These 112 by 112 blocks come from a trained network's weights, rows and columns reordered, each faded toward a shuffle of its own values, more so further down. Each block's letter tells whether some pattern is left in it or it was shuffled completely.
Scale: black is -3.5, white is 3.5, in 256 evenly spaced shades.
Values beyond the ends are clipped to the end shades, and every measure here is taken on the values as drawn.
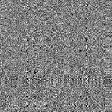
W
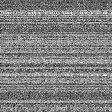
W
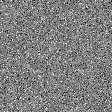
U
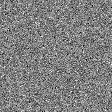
U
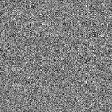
W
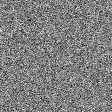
U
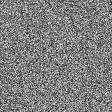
U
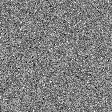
U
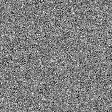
U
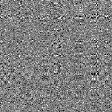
W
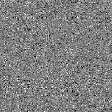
W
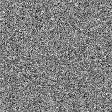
W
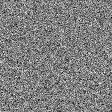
U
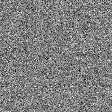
W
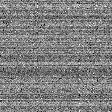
W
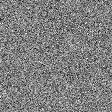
U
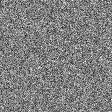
U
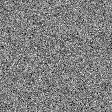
U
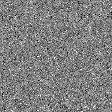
W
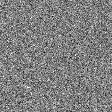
W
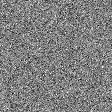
U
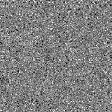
W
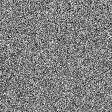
U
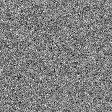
U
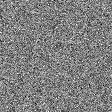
U
